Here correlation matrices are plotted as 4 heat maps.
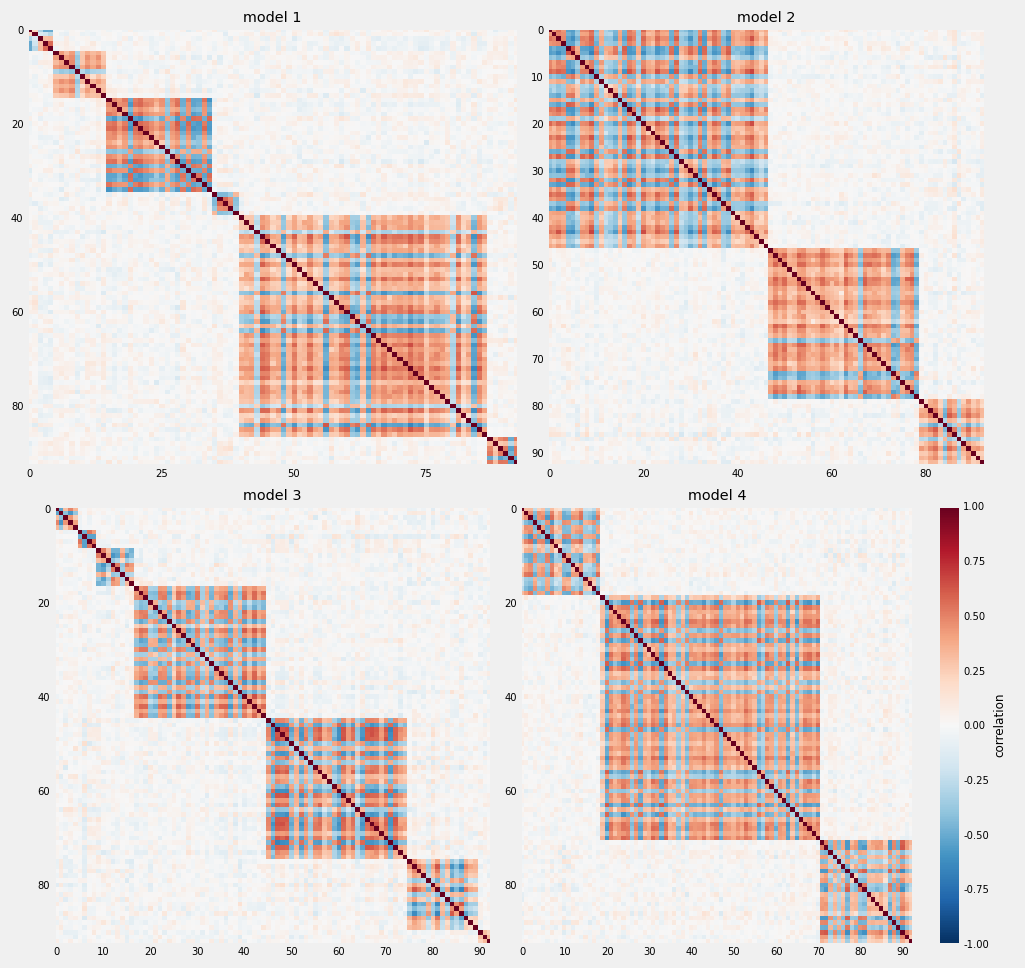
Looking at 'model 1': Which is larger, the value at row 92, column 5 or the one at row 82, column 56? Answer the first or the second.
the first
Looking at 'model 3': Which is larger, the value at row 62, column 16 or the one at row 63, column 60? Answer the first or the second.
the first
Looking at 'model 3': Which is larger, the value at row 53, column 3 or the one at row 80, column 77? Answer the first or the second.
the second
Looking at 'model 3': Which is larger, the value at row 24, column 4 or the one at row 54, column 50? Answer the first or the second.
the second
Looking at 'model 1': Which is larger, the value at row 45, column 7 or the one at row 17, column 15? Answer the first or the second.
the second
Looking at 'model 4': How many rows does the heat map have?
93
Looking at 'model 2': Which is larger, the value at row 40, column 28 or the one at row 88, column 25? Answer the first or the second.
the second
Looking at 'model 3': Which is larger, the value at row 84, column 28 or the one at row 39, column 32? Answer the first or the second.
the first
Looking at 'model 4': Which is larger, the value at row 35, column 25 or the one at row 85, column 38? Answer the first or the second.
the first
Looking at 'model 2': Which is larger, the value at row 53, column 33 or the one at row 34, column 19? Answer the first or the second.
the first
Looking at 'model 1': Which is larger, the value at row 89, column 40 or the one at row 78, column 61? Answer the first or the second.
the first
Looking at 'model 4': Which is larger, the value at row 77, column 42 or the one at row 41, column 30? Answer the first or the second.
the second
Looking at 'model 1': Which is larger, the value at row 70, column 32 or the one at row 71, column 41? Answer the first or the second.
the second
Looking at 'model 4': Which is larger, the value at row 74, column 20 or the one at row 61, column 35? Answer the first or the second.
the second
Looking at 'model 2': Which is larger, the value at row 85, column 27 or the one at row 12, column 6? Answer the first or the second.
the second
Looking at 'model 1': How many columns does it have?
93
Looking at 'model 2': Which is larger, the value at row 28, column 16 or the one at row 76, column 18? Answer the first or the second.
the first
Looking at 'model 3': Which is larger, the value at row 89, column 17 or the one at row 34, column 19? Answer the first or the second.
the second
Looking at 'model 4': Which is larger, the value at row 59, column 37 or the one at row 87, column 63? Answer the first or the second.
the second
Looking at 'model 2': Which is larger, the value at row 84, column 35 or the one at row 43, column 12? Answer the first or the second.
the first
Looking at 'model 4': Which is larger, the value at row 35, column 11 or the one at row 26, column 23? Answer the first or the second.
the first
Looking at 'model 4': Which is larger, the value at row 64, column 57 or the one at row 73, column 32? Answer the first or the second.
the second
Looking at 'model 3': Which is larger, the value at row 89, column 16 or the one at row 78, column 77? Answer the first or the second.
the second
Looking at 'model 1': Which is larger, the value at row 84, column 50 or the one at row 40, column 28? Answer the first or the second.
the second
